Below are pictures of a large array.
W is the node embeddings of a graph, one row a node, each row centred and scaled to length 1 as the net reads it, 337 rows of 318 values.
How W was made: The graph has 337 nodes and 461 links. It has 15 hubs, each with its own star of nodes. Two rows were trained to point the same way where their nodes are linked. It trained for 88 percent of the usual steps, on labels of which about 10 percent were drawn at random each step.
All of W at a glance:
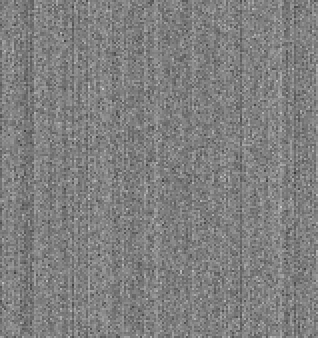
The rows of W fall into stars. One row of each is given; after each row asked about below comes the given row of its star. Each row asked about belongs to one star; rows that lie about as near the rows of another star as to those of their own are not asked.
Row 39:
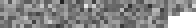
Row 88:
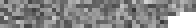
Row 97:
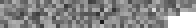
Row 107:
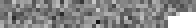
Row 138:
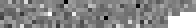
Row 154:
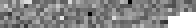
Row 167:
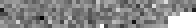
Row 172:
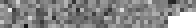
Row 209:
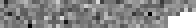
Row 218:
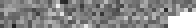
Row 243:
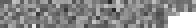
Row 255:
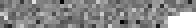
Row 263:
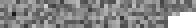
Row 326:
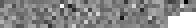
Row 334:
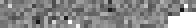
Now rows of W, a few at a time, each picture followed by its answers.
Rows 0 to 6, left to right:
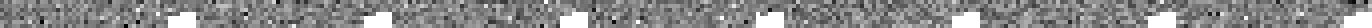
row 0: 263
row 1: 263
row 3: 334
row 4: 326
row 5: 263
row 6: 255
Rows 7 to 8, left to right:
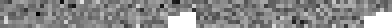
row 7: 255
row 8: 107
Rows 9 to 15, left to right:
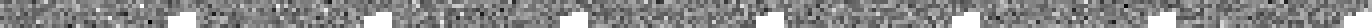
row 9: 243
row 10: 172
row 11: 154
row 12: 334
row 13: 209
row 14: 138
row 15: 97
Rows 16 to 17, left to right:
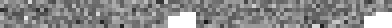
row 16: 167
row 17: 334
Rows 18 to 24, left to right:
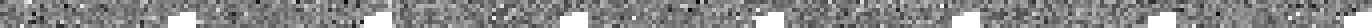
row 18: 138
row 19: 255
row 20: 326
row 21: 172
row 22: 243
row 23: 263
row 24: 97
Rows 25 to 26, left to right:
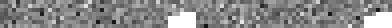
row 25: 107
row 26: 154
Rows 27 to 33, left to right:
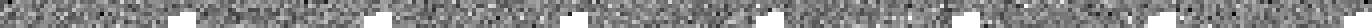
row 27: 255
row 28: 167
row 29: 88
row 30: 39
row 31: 243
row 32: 39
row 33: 97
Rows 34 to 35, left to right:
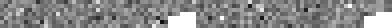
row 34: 209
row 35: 334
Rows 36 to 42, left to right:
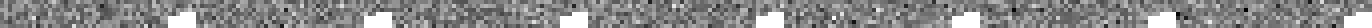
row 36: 218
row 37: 334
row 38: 172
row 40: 209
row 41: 167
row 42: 138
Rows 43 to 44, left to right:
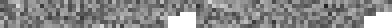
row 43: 97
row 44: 39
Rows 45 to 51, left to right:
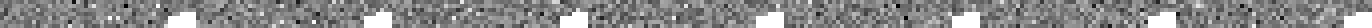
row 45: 243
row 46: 107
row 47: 209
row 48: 167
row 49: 154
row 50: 255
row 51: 138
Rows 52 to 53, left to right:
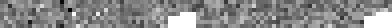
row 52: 138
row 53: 255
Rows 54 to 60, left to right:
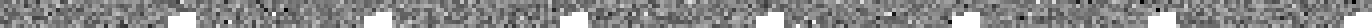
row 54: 263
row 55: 138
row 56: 263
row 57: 138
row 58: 334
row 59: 167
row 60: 334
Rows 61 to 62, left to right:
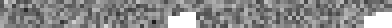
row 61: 39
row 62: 138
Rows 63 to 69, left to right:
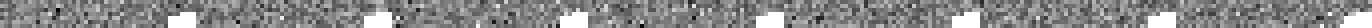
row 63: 263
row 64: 39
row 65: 107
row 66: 88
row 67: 97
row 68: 218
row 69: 218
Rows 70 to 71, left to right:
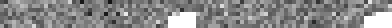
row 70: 107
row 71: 39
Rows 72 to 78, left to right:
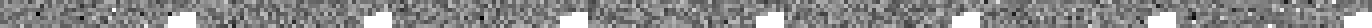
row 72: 218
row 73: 326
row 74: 326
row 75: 107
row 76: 39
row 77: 209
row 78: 172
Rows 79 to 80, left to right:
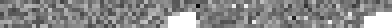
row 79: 326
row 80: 243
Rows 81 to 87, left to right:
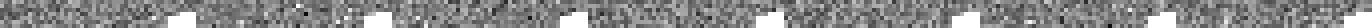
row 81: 263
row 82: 88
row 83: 243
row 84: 326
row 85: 243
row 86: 88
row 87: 88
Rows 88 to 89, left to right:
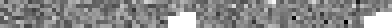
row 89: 243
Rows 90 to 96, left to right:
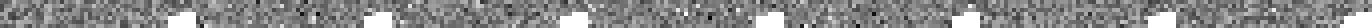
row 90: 255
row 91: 107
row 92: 138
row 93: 326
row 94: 154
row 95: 263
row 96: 88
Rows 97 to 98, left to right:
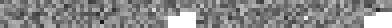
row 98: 154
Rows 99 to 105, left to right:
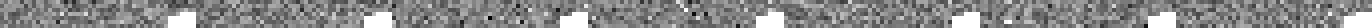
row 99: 218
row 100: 255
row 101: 243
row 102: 107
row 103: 167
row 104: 154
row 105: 326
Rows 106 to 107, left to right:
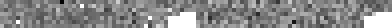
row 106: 172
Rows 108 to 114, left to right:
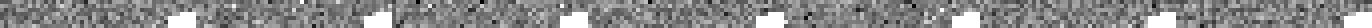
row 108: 107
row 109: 243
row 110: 39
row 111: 138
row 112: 39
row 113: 326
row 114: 263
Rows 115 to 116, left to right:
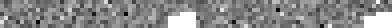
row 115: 243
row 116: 263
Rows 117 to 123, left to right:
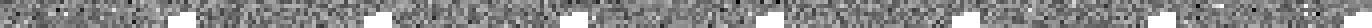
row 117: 172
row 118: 209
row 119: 218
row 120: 255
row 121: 39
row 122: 107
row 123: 39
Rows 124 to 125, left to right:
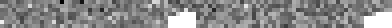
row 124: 107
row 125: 39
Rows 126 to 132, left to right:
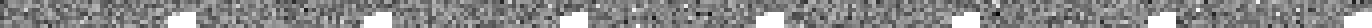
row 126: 326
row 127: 138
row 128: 326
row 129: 263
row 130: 218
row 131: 172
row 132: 255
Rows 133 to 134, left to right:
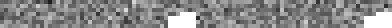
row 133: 107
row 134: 138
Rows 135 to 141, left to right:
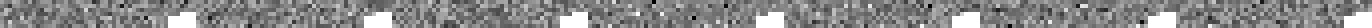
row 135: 172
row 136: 218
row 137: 218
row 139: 138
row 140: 88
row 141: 255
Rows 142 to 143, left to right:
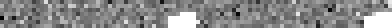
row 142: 243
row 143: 255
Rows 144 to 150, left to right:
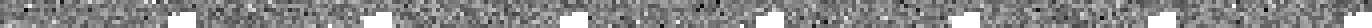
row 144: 107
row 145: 209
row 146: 326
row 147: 154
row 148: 209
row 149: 172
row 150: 263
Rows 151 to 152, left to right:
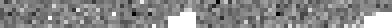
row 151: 209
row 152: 88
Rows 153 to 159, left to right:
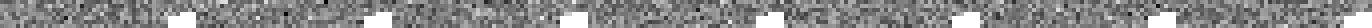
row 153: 97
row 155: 88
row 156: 88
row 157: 107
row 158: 209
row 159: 88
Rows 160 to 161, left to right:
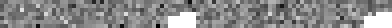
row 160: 255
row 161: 255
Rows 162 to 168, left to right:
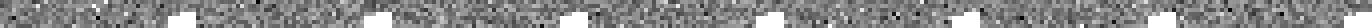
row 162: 243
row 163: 326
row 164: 107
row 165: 154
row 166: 209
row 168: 107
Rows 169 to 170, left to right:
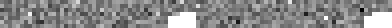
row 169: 263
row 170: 263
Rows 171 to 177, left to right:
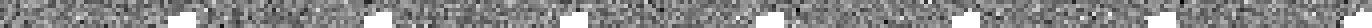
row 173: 172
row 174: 326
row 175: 107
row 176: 209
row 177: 209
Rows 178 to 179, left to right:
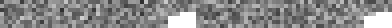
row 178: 167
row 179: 167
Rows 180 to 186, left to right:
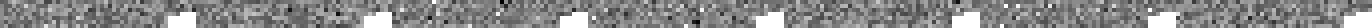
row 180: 167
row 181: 167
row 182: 334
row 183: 218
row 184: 243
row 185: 154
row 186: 218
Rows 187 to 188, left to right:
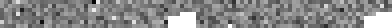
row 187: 209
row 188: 107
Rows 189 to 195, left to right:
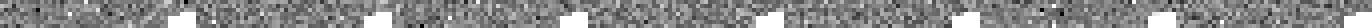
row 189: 326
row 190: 39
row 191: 326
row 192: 326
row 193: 154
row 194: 167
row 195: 263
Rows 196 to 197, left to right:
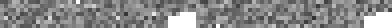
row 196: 243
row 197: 172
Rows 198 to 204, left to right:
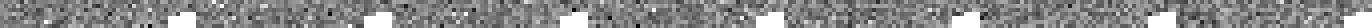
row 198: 88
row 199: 154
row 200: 167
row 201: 167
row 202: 209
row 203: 326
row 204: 263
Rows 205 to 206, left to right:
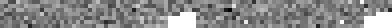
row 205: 209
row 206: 167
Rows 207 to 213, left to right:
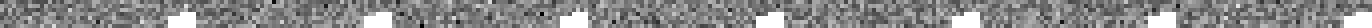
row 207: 107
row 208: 326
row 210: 263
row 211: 97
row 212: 138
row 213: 255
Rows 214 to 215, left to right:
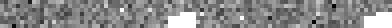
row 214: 88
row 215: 97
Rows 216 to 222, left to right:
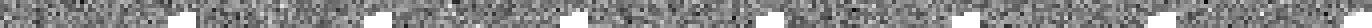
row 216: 263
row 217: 39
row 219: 88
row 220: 138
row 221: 255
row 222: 218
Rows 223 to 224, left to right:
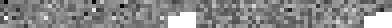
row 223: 97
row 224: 172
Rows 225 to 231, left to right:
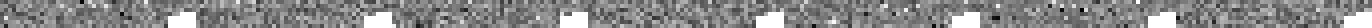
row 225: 107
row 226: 138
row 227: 334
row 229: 88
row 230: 172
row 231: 218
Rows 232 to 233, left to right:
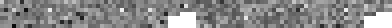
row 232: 88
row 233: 172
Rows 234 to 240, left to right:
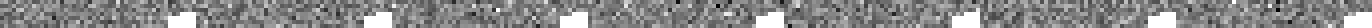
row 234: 154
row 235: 88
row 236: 172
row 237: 39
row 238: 97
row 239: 334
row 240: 107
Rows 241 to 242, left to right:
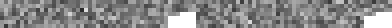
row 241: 326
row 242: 154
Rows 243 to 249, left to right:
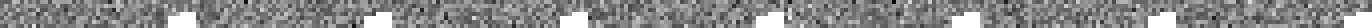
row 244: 334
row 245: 172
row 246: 243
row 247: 97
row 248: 172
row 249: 88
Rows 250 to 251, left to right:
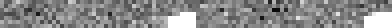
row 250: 209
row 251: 263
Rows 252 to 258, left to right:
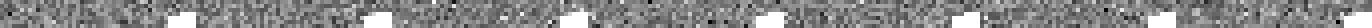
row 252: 97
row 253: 263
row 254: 326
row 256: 209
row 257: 218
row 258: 88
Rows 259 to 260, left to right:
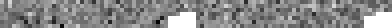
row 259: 334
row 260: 107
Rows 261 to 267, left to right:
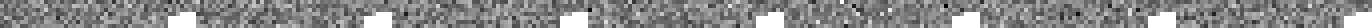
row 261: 263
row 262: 334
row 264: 172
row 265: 138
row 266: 154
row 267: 218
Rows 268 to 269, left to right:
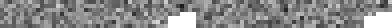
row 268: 209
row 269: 255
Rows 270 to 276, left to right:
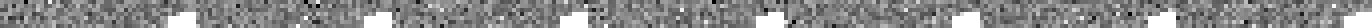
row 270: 39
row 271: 97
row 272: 39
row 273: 97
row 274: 39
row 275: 209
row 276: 243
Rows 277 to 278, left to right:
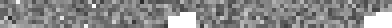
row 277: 107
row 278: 243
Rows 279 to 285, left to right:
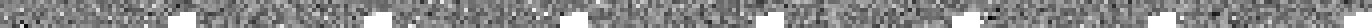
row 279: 218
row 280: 218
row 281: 218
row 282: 97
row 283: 154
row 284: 97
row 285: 218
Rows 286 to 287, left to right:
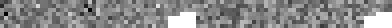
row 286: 243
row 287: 88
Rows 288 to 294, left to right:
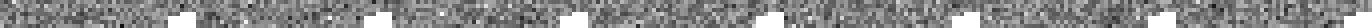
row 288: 172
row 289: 334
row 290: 107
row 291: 39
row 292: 218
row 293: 39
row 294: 334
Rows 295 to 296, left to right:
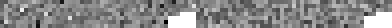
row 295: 255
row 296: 107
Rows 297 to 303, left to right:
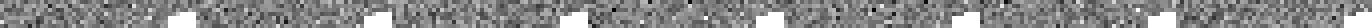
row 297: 326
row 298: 138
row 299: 39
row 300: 107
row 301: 263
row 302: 39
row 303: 334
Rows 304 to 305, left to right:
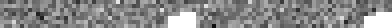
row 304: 326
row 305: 243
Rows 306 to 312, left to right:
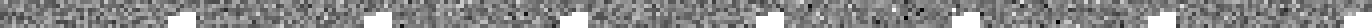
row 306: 154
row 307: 218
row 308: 154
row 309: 255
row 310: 154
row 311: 138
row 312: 88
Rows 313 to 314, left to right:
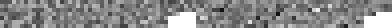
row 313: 263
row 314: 88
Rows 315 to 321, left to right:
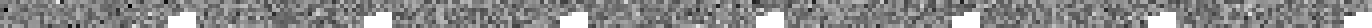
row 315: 39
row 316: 97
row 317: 154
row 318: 255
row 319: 255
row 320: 88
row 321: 243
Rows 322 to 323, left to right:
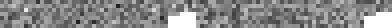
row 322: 263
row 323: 172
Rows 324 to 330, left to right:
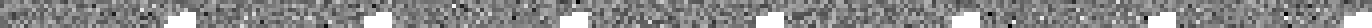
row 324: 218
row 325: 209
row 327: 209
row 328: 218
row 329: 209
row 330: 326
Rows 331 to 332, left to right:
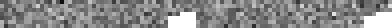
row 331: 107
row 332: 263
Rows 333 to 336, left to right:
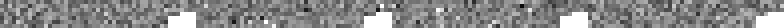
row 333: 334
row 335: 263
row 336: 39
